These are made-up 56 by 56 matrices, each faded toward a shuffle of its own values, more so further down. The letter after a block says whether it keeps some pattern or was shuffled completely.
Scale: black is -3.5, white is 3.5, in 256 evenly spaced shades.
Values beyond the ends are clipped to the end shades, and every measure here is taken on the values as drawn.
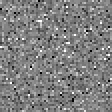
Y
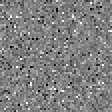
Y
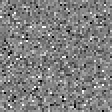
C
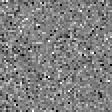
C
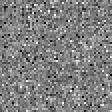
C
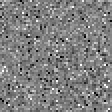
C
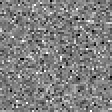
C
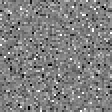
Y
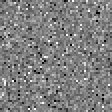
Y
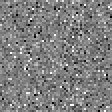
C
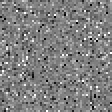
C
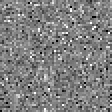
Y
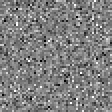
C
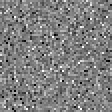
Y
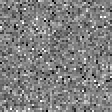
Y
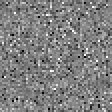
Y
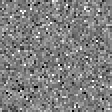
Y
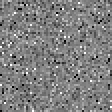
C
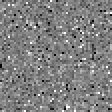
C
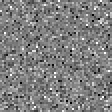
Y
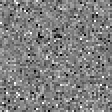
C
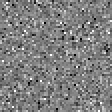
Y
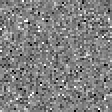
Y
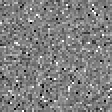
Y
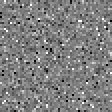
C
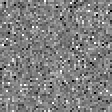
Y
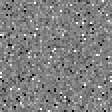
Y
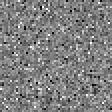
Y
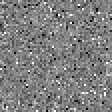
Y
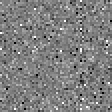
C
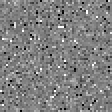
Y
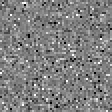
Y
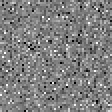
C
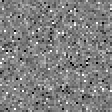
Y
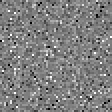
C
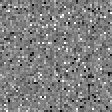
Y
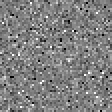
Y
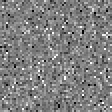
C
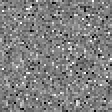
Y
